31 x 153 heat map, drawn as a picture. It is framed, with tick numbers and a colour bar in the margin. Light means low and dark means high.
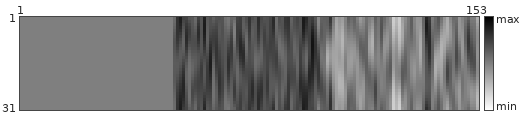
It is made of 1 by 3 panels. Panel 1,1: middling, flat. Panel 1,2: high, streaked downward. Panel 1,3: middling, streaked downward, strong in contrast.
